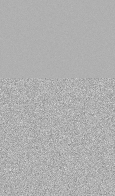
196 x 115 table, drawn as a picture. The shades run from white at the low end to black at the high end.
Grain: fine. Stripes: none. Mirror symmetry: none. Odd rows or columns: none. Average level on the scale: 30%. Seam: horizontal, 40% of the way down, the top part calmer. Slope: none.
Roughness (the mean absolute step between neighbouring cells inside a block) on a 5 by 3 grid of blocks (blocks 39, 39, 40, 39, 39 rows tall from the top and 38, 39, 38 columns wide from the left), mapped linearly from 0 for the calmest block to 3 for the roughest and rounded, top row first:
000 | 000 | 333 | 333 | 333
